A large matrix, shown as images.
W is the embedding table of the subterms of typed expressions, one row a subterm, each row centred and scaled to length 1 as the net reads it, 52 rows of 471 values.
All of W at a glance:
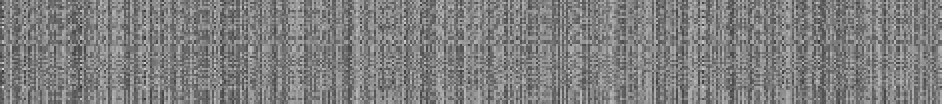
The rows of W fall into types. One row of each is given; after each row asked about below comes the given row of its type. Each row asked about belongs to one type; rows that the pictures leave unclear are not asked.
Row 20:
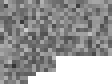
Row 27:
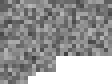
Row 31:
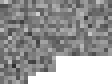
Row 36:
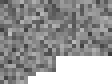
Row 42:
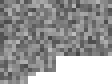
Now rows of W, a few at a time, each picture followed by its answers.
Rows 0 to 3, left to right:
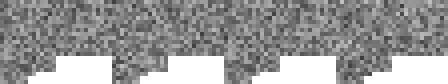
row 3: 20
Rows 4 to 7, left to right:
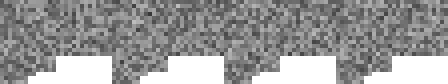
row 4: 36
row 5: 27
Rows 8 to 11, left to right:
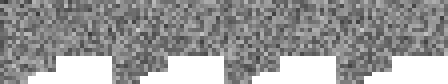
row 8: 42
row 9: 20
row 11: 20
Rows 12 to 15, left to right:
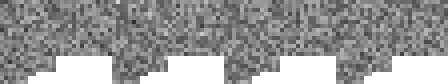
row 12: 36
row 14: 36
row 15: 27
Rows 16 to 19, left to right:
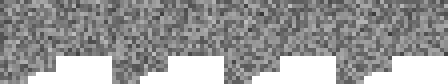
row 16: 42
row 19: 27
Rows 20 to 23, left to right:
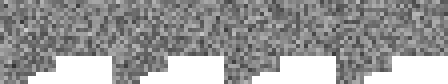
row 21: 20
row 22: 36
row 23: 31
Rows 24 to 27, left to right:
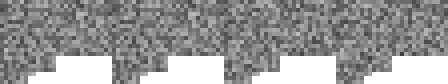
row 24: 31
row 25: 31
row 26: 42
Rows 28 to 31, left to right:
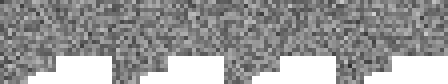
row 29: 31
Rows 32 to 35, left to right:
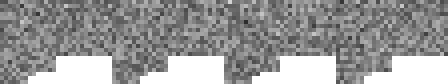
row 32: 27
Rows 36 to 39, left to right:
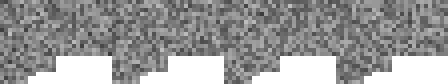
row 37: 42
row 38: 27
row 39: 36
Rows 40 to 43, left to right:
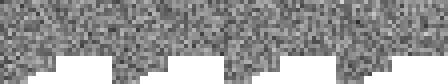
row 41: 36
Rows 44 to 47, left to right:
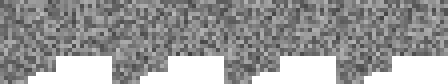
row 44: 36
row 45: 27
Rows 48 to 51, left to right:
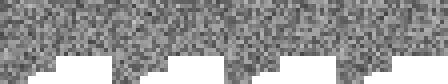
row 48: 27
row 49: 27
